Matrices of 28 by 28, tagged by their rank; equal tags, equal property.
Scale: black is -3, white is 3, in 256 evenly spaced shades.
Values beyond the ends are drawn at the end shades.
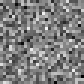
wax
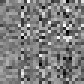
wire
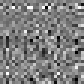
wire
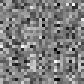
wire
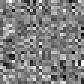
wire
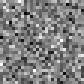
wax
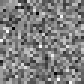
wax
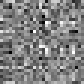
wire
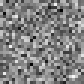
wax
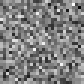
wax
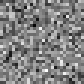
wax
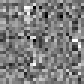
wire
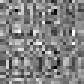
wire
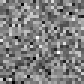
wax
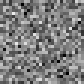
wax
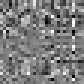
wire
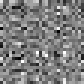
wire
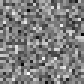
wax
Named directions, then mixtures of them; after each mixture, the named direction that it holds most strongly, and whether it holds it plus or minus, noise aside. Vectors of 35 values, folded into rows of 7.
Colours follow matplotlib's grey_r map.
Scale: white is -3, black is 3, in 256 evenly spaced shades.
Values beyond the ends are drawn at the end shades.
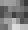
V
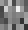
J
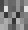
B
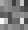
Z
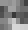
V, plus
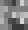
V, minus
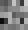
Z, minus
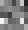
Z, plus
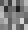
J, minus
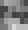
V, plus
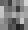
V, minus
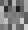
J, minus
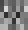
B, plus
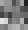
Z, plus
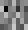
B, minus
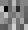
J, minus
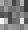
Z, plus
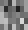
J, minus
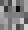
J, minus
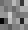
Z, minus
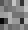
Z, minus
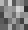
J, plus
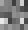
Z, plus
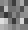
Z, plus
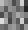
Z, plus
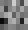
Z, minus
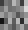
Z, minus
